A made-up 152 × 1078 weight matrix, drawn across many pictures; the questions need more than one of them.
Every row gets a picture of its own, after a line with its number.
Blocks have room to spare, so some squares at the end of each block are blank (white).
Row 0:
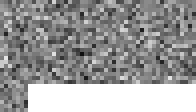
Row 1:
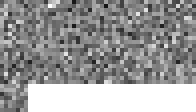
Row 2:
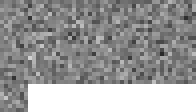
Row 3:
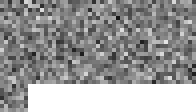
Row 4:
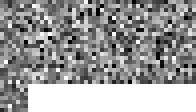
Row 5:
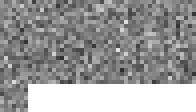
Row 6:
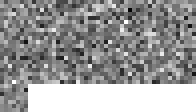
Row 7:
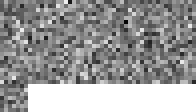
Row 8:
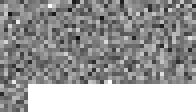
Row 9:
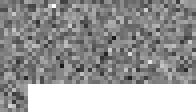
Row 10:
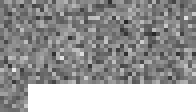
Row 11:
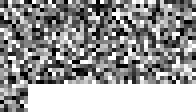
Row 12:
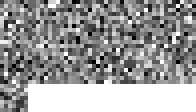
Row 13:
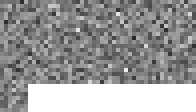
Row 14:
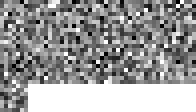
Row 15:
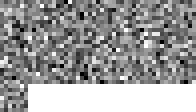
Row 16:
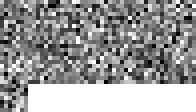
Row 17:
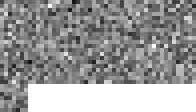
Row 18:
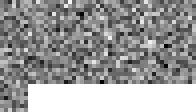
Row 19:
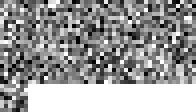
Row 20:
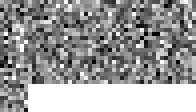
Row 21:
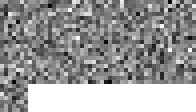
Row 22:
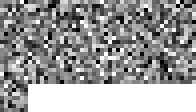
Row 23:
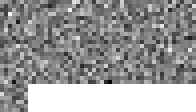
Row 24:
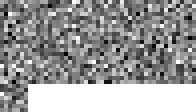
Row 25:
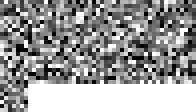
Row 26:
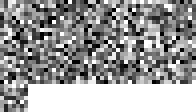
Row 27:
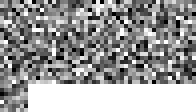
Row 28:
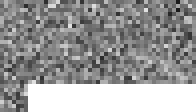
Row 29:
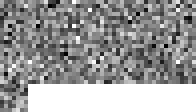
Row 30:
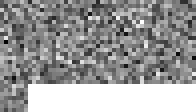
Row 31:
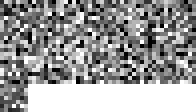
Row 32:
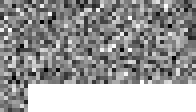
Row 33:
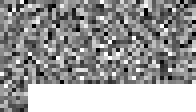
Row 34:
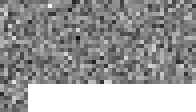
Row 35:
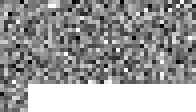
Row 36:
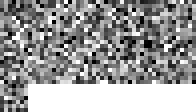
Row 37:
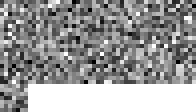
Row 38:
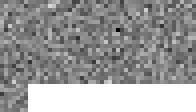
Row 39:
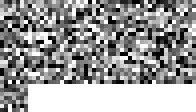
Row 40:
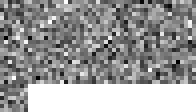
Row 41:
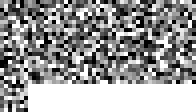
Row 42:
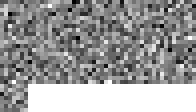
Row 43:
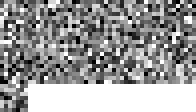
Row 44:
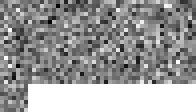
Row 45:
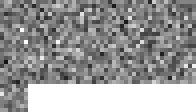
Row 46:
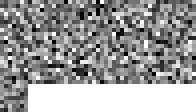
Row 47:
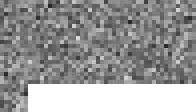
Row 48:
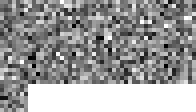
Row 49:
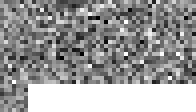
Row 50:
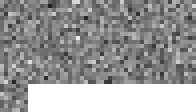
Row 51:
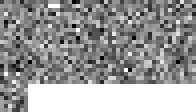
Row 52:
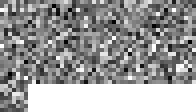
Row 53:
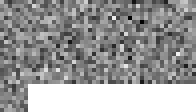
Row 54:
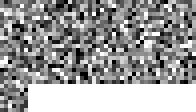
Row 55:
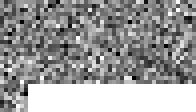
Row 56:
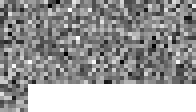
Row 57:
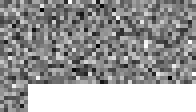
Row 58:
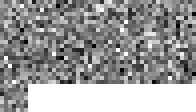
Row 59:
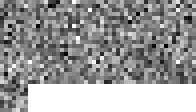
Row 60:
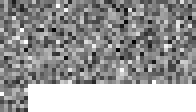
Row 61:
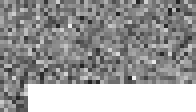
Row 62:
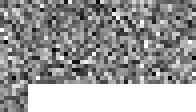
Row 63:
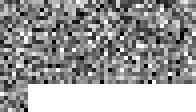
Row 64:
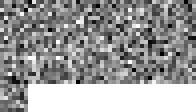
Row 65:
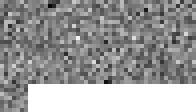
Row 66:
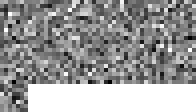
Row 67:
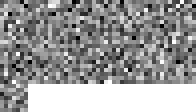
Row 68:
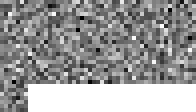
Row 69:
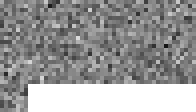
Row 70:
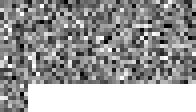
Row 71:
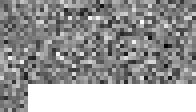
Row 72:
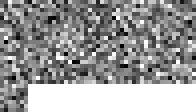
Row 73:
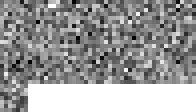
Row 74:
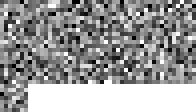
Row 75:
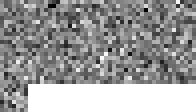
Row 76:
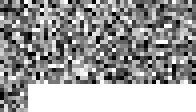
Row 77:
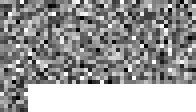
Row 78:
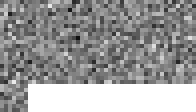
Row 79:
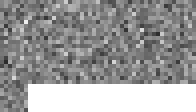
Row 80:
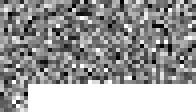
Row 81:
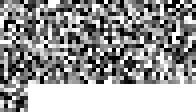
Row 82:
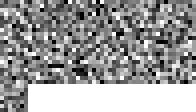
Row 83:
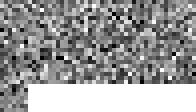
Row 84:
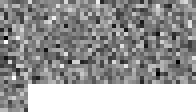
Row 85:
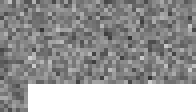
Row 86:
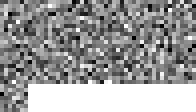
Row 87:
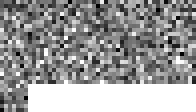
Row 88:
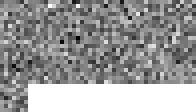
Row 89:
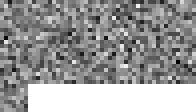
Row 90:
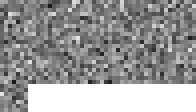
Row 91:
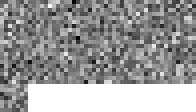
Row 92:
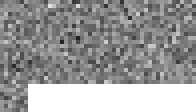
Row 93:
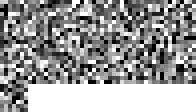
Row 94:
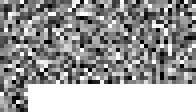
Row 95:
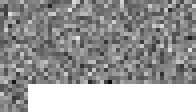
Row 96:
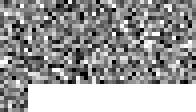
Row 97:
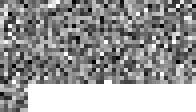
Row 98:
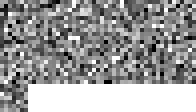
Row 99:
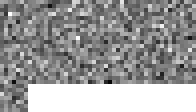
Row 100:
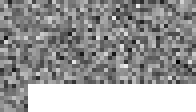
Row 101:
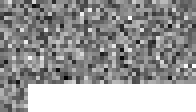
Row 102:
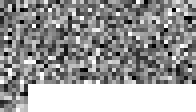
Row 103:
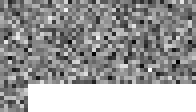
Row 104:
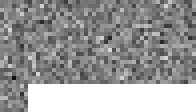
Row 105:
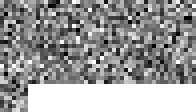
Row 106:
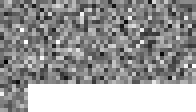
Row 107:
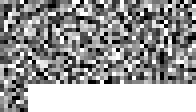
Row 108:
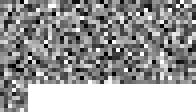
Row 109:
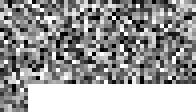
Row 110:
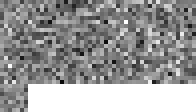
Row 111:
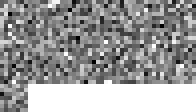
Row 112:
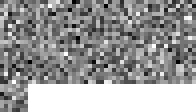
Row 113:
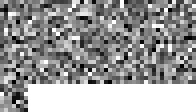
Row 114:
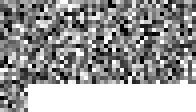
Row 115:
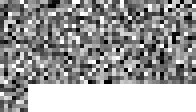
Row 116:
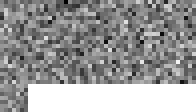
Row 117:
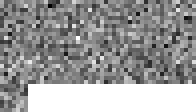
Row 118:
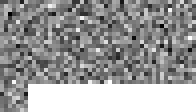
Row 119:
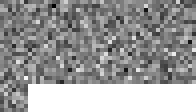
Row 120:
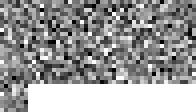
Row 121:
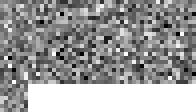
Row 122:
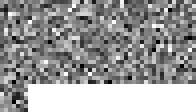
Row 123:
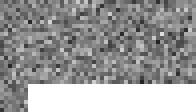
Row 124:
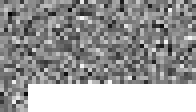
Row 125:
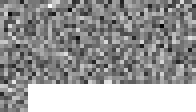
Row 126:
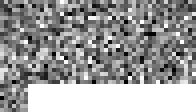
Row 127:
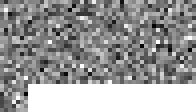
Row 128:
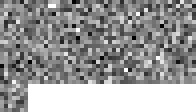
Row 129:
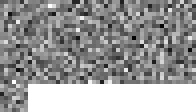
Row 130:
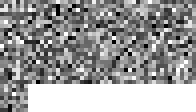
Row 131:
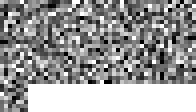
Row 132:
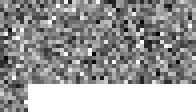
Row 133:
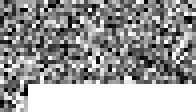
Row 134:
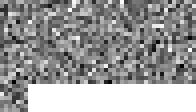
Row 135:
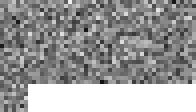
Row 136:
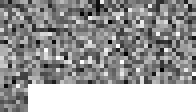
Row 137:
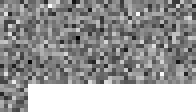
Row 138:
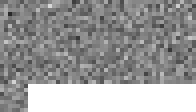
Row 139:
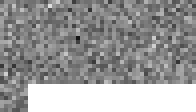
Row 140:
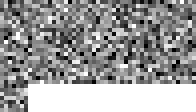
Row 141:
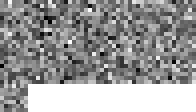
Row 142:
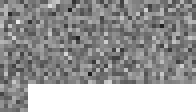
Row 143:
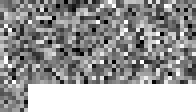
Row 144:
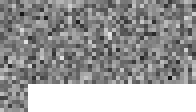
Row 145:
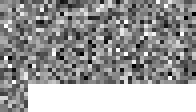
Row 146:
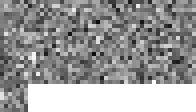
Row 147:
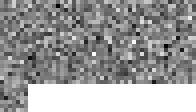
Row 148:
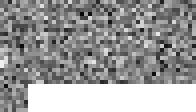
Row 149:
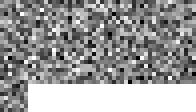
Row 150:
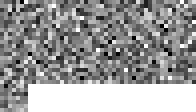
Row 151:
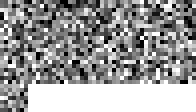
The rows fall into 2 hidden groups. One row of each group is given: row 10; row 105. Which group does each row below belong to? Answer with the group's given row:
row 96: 10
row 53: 10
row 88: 105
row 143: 10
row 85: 10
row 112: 105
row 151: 10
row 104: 10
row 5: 10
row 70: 10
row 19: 105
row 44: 10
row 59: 105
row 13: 105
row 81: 105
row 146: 10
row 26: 10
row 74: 105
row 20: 10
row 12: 105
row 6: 10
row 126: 10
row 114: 10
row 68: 105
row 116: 10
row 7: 10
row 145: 10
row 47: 105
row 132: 10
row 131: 105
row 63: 10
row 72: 10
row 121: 10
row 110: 10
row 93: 105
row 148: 10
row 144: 10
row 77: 105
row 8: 105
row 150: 105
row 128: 105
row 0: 10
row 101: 10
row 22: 105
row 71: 10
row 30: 10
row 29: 105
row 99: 105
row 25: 10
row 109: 10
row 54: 10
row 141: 10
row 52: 105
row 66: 105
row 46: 10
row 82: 10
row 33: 105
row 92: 105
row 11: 10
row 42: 105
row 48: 10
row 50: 105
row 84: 10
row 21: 105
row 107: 105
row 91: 105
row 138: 105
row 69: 105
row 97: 105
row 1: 105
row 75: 105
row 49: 10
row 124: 105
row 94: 105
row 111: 105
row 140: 10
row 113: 105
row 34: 105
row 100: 10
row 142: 105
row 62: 10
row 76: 10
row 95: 105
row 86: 105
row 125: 105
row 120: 10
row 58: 10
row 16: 105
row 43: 105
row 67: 105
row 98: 105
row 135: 10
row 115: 105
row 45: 10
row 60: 10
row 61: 105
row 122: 105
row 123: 10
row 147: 10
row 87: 10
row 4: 10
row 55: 105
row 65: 105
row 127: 105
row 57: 10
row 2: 10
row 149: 10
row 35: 105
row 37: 105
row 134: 105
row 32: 10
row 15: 10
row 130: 105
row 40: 10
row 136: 10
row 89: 10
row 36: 10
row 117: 105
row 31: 10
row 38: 105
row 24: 105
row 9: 105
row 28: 105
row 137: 105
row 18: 10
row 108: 105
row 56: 105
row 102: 105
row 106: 10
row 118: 105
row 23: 105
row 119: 105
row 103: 10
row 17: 105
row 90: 105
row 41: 10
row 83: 10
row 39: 10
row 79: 10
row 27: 10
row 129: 105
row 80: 105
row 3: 10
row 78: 105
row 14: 105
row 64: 10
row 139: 105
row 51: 105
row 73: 105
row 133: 105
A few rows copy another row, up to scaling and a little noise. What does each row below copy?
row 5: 58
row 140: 103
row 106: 45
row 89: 100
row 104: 70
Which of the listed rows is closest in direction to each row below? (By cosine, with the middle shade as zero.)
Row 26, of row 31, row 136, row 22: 22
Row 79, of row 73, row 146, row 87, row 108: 146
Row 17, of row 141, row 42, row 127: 42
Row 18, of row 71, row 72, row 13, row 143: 71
